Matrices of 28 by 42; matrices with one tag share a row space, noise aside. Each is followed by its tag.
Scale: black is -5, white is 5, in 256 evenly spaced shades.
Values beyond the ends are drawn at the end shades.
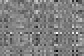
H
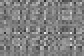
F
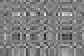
F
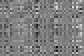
H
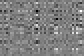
H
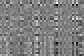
H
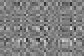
F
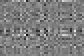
F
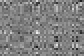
H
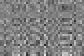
F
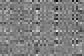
H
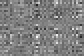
H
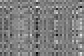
H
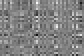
H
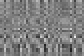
F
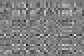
F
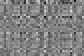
F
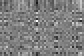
H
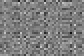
F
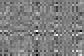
H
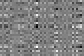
H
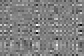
H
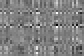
H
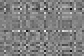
F
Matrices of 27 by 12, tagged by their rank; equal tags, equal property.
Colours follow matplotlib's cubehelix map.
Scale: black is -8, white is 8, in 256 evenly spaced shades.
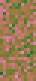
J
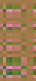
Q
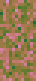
J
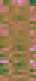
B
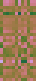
B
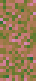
J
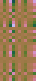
Q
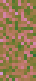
J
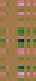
Q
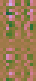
B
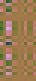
Q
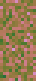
J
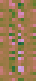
B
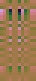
Q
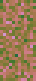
J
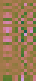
B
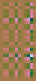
Q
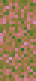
J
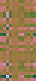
B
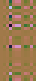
Q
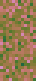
J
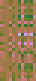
B
